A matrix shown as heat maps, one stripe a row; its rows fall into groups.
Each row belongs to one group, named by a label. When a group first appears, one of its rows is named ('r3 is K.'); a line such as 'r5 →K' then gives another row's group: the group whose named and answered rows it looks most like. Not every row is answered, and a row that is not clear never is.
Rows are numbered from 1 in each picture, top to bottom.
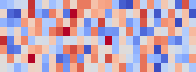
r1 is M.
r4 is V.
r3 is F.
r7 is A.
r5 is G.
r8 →F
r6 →F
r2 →F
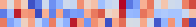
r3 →F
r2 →A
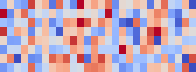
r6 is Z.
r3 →M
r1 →M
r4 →G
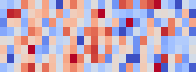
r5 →A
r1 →Z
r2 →M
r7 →F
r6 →A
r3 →V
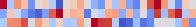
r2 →V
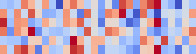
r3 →G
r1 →Z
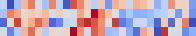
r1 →F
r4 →F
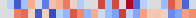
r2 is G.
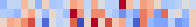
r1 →Z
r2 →F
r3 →A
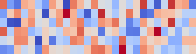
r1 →F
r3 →F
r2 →V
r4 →G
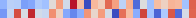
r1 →V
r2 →A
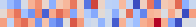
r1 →F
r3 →G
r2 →V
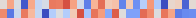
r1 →V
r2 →F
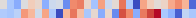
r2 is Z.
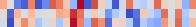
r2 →F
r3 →F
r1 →V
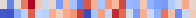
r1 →A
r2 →F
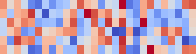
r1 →G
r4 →V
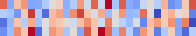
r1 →G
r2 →F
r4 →A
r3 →M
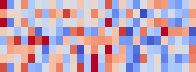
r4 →F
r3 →G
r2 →V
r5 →M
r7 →A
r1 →G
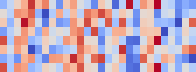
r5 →G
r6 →G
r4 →Z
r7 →F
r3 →A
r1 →Z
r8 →G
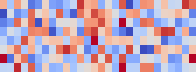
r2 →M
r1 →G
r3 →A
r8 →A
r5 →Z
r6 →V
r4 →M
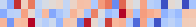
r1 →A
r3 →A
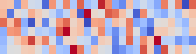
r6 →F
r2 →A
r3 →V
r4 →V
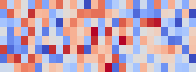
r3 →Z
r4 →A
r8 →A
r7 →M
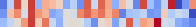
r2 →M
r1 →A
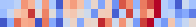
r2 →Z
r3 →A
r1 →Z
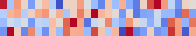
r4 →V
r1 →G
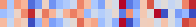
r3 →G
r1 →G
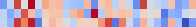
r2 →Z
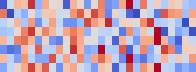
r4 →Z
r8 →Z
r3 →A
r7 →V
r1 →Z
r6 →F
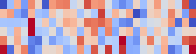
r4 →A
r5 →G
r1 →M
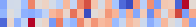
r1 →M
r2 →V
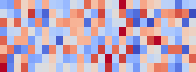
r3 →V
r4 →Z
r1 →A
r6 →V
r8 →G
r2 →F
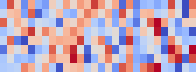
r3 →G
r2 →A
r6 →V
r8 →Z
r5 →V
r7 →V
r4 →Z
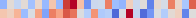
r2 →V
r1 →V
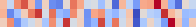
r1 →G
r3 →V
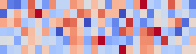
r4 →Z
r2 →M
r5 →F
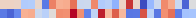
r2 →F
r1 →V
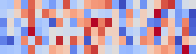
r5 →F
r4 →M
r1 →M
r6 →M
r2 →Z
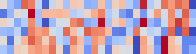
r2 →M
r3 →F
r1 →F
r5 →F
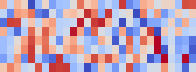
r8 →V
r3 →M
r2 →A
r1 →G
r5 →Z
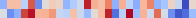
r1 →A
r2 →Z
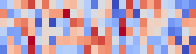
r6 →A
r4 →Z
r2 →V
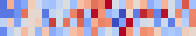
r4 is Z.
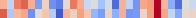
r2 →G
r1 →G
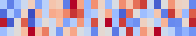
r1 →F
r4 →Z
